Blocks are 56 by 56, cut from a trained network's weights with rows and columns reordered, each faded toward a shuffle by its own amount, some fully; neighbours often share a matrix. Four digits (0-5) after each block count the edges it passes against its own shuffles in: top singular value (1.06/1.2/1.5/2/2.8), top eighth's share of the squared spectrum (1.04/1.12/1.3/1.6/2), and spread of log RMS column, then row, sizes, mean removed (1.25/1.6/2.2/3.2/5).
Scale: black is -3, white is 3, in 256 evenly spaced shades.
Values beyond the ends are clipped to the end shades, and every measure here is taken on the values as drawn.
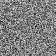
1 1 0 0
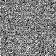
2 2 0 0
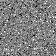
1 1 0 0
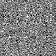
3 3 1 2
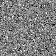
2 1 0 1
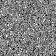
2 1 0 0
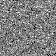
1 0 0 0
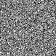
0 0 0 0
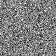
0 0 0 0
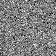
1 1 0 0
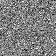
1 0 0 0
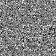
2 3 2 1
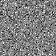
2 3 1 1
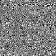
3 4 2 2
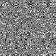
3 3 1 2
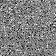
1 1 0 0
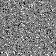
2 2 0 1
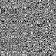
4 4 1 2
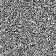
1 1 0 0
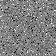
0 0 0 0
